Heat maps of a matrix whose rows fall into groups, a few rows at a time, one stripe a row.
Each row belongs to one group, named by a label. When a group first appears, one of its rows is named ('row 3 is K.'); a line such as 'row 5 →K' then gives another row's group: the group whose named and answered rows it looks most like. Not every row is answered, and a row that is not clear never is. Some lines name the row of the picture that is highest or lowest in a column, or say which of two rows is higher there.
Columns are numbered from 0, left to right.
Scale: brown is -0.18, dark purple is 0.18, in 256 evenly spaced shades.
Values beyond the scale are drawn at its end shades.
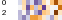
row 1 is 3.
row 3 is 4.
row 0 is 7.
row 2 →7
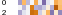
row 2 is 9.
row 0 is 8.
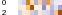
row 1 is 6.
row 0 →6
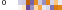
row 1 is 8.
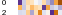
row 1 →6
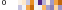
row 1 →9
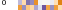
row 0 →8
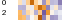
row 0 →6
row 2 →6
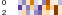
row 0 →6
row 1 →7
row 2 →7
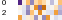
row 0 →8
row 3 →6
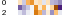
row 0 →6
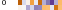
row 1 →7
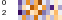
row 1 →9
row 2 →4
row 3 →8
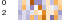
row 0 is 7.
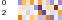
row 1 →7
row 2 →3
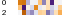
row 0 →3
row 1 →4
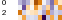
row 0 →4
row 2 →6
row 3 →3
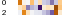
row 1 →7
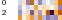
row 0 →7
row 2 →8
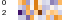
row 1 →4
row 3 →7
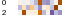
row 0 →3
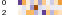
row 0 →8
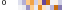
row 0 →6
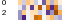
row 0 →6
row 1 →4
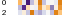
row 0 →3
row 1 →4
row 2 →7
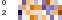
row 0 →6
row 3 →9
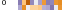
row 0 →8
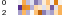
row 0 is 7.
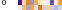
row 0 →8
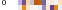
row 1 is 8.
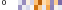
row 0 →4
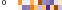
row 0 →3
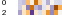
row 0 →4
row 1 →7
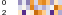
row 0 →9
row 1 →7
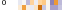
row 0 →9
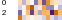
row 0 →6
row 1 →9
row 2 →8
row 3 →6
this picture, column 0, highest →2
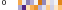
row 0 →3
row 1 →4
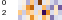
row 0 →3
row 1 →9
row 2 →6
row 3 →9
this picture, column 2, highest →0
